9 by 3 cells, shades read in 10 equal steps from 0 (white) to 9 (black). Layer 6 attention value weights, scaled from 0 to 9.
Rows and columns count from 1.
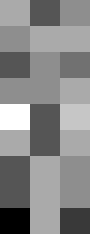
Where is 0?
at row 5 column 1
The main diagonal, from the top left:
3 3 5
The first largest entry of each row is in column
2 1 1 1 2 2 1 1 1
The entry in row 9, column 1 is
9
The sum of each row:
13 10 15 11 8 12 13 13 19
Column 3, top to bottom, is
4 3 5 3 2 3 4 4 7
